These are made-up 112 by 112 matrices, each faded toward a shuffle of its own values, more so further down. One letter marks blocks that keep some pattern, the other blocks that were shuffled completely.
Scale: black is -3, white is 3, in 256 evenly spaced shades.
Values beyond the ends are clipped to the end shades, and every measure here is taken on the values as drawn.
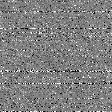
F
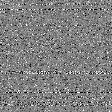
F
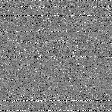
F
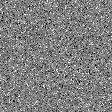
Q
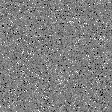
Q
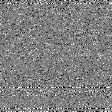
F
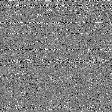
F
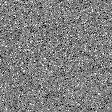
Q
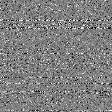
F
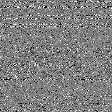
F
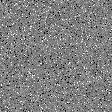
Q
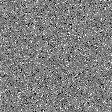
Q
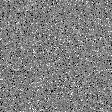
Q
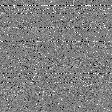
F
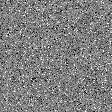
Q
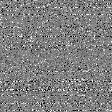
F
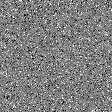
Q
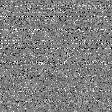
F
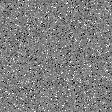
Q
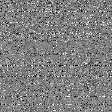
F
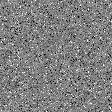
Q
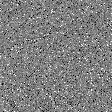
Q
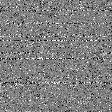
F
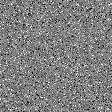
Q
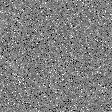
Q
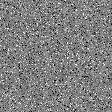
Q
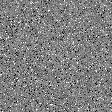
Q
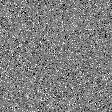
Q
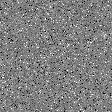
Q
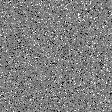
Q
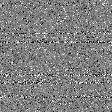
F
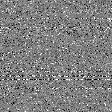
F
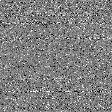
F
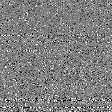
F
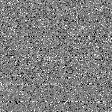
F
